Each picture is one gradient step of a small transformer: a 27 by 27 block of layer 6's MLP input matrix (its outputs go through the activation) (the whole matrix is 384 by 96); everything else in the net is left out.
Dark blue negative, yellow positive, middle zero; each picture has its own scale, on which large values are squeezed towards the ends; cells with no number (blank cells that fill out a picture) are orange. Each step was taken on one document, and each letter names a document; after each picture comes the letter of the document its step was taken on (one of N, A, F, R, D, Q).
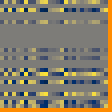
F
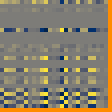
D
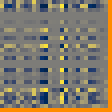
D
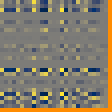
D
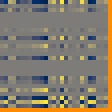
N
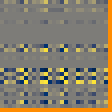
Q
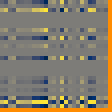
N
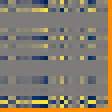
N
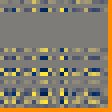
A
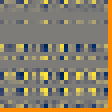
Q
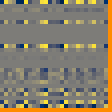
Q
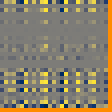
Q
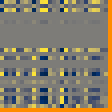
A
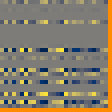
F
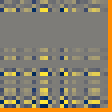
A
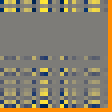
A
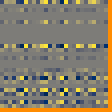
Q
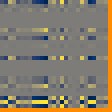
N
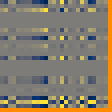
N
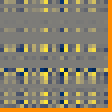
Q
